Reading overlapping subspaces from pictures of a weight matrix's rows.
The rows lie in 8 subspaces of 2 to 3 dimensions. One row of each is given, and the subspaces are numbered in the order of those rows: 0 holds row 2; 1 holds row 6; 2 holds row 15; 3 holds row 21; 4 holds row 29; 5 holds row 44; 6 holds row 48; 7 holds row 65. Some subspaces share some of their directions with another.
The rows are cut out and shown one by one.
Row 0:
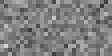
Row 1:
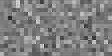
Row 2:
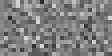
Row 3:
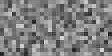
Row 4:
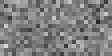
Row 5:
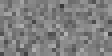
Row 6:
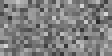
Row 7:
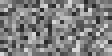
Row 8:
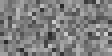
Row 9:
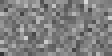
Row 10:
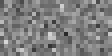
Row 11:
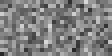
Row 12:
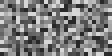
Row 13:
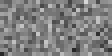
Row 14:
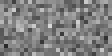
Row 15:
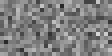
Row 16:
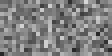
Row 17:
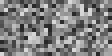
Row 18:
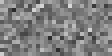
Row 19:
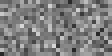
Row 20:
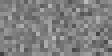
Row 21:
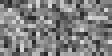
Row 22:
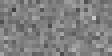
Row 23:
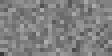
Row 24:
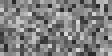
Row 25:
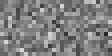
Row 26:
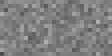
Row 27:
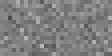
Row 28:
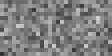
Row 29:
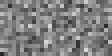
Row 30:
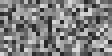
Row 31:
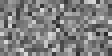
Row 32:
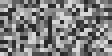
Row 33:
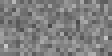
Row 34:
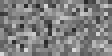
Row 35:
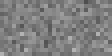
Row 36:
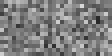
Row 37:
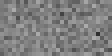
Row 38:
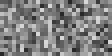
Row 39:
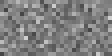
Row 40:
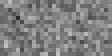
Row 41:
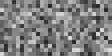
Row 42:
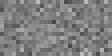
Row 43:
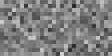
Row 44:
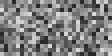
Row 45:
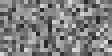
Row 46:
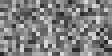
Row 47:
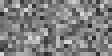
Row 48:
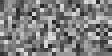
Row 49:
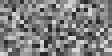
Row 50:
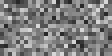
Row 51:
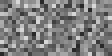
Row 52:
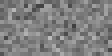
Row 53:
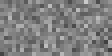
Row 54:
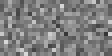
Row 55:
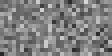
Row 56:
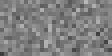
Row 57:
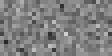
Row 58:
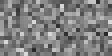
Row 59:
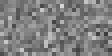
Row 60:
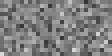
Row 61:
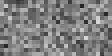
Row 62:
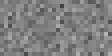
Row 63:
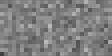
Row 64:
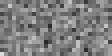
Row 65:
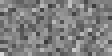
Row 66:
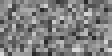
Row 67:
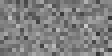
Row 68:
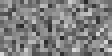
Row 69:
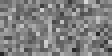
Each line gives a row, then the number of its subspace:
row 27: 0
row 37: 4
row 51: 0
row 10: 6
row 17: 0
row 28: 1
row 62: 6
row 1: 0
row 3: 2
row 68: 2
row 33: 5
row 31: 6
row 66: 2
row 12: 4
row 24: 5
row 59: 2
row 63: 4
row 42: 1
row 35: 7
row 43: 5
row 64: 4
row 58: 2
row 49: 3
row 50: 1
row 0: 1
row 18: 7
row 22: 5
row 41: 5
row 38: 3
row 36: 1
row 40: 3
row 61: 1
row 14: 5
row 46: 5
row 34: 7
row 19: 2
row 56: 3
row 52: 7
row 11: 4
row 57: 6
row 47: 0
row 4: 1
